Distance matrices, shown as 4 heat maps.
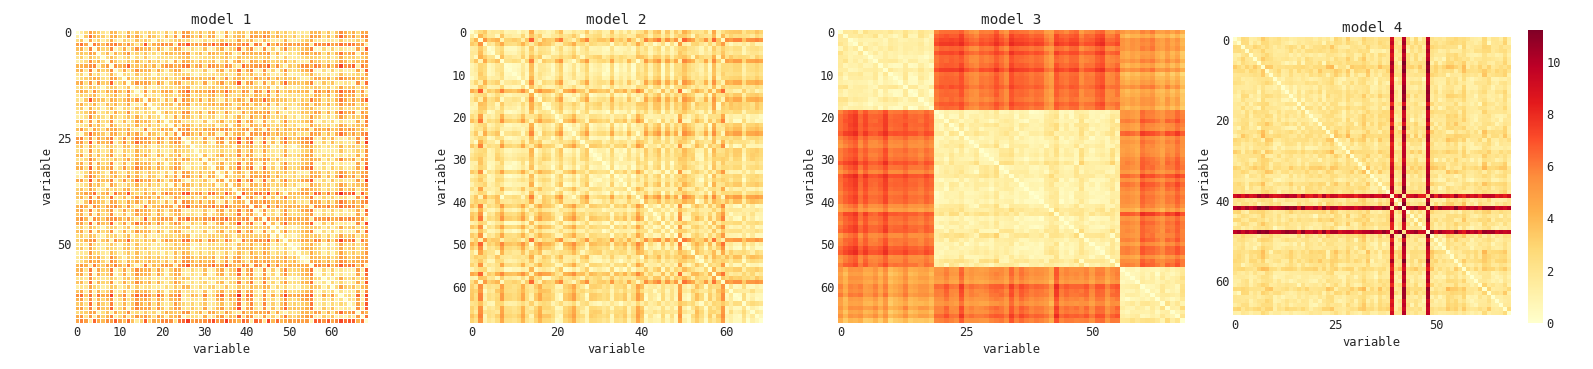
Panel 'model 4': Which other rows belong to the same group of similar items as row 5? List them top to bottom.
0, 1, 2, 3, 4, 6, 7, 8, 9, 10, 11, 12, 13, 14, 15, 16, 17, 18, 19, 20, 21, 22, 23, 24, 25, 26, 27, 28, 29, 30, 31, 32, 33, 34, 35, 36, 37, 38, 40, 41, 43, 44, 45, 46, 47, 49, 50, 51, 52, 53, 54, 55, 56, 57, 58, 59, 60, 61, 62, 63, 64, 65, 66, 67, 68
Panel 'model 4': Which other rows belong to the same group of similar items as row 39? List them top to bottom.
42, 48
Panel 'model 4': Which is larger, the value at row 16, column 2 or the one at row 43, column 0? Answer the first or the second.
the second
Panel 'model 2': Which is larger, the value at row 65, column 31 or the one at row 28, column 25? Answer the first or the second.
the first
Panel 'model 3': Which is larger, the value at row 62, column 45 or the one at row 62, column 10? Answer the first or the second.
the first
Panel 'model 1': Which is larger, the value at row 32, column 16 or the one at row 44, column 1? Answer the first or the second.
the second
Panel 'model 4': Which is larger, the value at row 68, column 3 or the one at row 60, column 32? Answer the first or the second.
the second
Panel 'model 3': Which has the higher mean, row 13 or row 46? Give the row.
13
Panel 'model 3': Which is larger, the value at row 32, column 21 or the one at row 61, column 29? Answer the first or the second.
the second
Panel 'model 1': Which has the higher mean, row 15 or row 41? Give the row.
41
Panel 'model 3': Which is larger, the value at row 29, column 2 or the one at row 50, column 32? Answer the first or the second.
the first
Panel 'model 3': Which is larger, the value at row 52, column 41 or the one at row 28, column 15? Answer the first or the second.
the second
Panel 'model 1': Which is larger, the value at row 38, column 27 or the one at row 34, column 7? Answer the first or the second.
the first
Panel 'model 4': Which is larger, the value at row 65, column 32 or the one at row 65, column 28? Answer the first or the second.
the first
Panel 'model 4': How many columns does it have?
69
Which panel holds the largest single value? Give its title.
model 4
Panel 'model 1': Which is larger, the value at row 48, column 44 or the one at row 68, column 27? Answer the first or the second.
the second
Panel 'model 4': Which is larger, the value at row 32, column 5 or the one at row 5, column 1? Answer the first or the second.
the first
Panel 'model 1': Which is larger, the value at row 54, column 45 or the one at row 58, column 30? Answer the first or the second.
the first
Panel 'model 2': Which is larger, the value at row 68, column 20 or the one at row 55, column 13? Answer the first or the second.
the second
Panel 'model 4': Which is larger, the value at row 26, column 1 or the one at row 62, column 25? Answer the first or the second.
the first
